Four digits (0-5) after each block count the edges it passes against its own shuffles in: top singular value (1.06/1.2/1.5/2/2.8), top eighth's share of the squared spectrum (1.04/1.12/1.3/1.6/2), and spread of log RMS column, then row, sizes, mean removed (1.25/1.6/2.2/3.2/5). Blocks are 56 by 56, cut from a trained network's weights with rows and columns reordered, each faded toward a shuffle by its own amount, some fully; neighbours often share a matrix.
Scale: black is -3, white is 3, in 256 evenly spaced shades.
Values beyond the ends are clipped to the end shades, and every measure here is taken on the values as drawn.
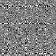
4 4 2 3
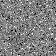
0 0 0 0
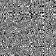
3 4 2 2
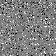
2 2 0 1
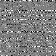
4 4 0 3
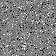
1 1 0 0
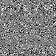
2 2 0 2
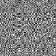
4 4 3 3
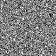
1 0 0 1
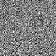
3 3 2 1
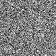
0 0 0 0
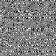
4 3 0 3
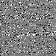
3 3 0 2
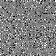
3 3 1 2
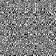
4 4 1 2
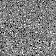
1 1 0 1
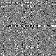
4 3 2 2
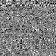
3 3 0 2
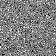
1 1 0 0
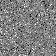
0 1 0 0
